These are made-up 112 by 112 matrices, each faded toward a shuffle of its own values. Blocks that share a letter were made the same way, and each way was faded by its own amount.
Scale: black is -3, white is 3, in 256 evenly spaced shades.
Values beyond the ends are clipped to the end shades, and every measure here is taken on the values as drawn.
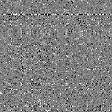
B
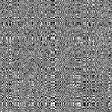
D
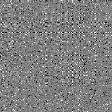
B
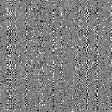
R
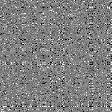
B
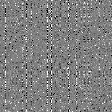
R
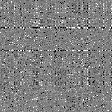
B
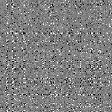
B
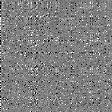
B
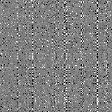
R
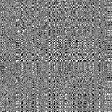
D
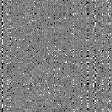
R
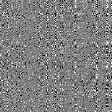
R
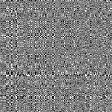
D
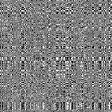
D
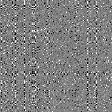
R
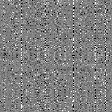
R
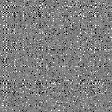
B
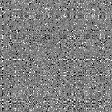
B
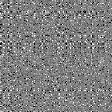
B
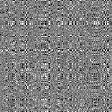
D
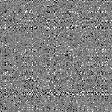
B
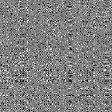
B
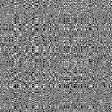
D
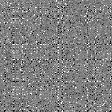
B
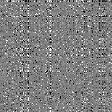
R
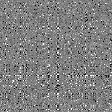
B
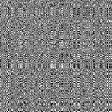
D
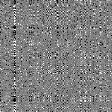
R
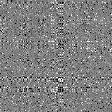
B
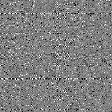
B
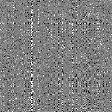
R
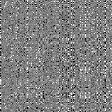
R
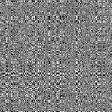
D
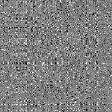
B
